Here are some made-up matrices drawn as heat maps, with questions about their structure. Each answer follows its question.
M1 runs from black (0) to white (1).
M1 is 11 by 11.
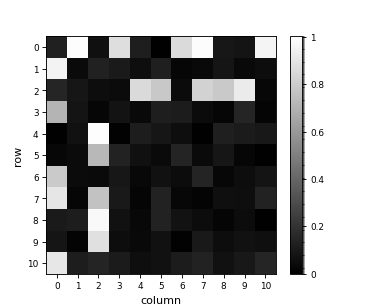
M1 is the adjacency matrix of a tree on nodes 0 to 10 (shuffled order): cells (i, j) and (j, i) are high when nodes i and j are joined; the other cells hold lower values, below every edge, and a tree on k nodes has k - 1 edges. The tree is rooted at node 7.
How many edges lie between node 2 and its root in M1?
1
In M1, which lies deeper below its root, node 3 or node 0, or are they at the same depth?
node 3
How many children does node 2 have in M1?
4
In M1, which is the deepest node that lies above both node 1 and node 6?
0
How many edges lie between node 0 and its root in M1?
1
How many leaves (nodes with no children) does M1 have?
8
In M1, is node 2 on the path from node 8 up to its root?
yes
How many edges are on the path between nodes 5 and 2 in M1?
1
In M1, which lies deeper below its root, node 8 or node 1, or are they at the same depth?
the same depth
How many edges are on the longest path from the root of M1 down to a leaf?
2
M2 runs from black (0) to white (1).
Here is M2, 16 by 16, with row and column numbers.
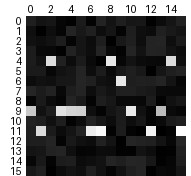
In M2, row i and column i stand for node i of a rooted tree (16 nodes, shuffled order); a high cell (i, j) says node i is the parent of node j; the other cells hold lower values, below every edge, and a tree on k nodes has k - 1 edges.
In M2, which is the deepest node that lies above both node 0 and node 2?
9
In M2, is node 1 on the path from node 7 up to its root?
no
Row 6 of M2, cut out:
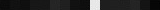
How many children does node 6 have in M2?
1
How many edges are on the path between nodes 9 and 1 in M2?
3
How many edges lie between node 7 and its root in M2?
1
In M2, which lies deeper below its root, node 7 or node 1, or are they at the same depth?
the same depth
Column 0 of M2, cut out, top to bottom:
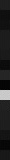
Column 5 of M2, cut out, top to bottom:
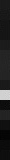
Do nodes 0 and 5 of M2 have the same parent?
yes
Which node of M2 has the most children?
9
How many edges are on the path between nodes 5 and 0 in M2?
2
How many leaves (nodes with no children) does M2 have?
12
